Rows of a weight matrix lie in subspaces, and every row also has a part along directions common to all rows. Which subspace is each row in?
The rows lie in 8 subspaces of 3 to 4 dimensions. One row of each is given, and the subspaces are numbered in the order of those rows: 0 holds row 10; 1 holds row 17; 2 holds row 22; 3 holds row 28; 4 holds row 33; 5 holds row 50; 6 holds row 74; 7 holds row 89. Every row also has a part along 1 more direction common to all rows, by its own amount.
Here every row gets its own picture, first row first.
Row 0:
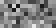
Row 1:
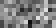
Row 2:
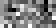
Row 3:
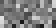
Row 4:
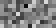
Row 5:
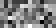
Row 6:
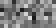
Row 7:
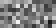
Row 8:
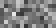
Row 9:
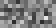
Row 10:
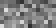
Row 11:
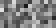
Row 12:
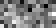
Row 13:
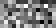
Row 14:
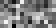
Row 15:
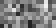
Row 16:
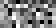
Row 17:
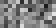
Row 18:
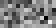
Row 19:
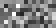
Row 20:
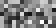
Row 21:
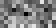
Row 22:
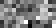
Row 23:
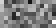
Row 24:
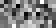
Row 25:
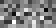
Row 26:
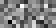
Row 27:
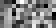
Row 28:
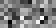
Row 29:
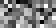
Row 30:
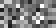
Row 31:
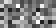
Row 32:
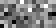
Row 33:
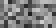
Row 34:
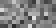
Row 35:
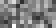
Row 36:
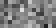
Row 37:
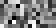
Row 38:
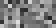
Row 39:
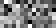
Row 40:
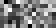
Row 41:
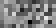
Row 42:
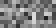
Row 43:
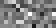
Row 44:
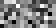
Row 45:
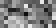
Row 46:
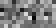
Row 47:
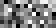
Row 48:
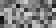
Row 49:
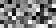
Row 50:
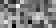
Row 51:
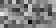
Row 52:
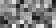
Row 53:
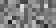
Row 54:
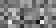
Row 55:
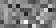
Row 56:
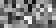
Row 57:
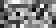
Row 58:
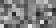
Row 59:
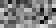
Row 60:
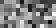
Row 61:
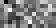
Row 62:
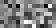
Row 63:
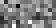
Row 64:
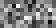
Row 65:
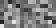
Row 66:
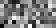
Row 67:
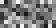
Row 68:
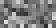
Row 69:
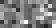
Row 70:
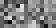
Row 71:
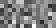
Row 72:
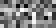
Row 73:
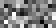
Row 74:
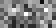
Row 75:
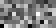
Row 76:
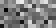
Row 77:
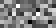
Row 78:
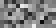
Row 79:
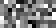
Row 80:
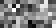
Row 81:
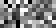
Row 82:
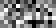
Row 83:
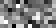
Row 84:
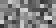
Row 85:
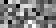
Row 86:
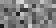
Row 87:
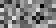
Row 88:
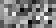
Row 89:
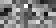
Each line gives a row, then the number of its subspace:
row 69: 2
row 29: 3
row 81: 1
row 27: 5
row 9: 0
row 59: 3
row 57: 1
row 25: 6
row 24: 6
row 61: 7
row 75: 7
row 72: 0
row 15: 2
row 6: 0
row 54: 3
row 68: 6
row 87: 3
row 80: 2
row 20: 5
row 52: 5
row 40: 7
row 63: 5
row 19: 6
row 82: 7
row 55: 2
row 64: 7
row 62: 2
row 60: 1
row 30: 3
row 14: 5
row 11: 0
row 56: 7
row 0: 2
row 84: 1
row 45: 6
